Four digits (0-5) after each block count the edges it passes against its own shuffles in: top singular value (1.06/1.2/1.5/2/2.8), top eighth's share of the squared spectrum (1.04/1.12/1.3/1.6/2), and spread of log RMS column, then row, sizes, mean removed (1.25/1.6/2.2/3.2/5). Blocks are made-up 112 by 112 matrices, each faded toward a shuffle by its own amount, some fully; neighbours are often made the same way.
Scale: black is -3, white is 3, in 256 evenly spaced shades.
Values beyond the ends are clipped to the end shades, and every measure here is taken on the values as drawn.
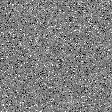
2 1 0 0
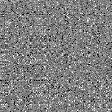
4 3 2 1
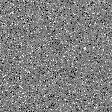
2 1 0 0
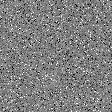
0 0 0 0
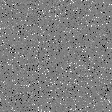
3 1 0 0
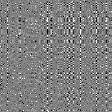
5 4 4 3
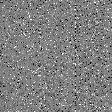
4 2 1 0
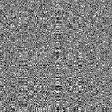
5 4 3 3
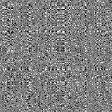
5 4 3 3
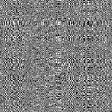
5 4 4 3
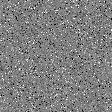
0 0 0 0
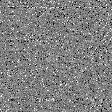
3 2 0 1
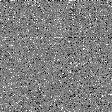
3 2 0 1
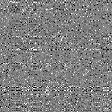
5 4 2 3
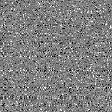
4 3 2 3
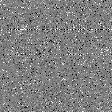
4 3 1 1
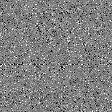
3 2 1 1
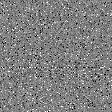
3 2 0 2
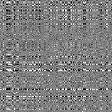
5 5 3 4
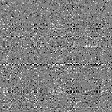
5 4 2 3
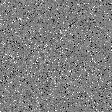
0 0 0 0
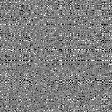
5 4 2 3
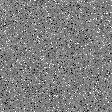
0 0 0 0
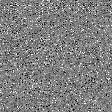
3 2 0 1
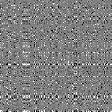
5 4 3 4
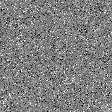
0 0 0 0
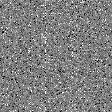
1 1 2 0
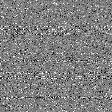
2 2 0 3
